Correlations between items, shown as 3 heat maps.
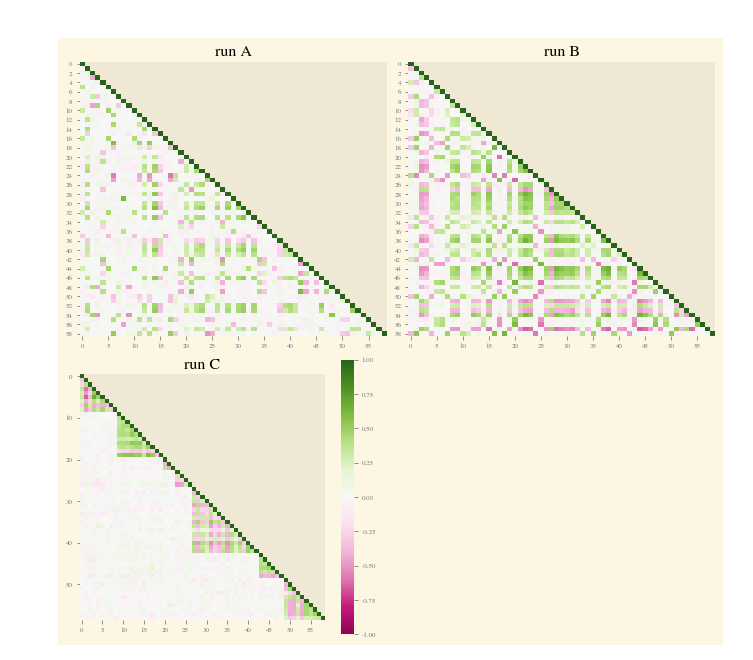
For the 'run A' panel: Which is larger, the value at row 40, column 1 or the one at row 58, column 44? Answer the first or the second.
the first
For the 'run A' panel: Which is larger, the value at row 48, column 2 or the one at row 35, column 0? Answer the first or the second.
the first
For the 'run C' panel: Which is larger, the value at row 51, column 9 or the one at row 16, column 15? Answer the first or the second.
the second
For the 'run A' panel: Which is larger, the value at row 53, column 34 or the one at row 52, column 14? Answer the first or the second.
the second
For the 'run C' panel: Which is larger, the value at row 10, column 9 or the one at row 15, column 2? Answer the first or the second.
the first
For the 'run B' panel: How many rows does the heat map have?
59
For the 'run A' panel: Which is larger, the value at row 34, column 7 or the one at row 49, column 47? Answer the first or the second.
the second
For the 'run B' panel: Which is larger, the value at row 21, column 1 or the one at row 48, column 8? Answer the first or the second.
the second
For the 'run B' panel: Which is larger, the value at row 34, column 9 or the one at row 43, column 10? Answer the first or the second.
the first
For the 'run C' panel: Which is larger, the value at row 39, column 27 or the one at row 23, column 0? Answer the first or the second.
the second
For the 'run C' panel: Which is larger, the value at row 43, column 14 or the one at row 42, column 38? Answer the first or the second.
the second
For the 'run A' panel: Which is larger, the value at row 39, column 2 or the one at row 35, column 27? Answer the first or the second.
the second
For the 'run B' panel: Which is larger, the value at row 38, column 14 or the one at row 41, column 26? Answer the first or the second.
the second
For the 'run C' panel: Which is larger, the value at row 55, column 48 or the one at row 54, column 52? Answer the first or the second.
the second
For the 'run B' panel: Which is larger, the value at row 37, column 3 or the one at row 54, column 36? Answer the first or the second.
the second
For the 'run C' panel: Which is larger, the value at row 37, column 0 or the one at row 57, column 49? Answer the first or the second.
the second
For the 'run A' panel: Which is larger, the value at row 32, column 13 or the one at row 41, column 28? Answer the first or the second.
the second
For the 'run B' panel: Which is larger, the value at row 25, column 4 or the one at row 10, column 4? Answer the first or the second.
the first
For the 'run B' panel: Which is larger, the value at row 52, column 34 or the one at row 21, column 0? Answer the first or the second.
the first
